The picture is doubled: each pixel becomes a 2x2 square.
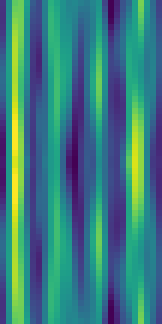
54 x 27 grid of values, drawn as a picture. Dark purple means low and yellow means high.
Ninth with the lowest average: centre. Mirror symmetry: top to bottom. Grain: streaks running down. Slope: none. Stripes: upright, repeating 4 times.
